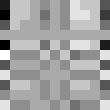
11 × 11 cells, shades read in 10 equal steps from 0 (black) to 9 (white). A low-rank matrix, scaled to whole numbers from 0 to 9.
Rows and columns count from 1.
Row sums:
62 60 63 66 61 65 61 64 62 62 63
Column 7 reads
5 5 5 6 5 7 5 6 5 5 6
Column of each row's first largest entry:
8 8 2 1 8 1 8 1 2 2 1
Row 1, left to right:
1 7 7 6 5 6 5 8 7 7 3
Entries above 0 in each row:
11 10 11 11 10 11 11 11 11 11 11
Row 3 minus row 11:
-5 2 1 0 -1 1 -1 3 2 2 -4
